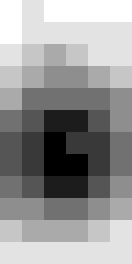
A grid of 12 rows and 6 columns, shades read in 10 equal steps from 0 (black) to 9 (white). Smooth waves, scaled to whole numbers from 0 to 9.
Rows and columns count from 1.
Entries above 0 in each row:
6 6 6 6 6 6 5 4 6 6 6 6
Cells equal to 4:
10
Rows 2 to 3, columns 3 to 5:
8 8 8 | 6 7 8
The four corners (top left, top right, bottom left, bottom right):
9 9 8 8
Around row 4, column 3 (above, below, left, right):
6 4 6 5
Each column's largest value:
9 8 9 9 9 9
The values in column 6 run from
4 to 9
